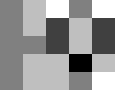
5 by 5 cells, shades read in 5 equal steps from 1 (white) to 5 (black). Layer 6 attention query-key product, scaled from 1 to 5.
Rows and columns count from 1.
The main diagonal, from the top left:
3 2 4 5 1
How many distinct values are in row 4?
3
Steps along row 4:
down same up down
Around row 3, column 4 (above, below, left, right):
2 5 4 4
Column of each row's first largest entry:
1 3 3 4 1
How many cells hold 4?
4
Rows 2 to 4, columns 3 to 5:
4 2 4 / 4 2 4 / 2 5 2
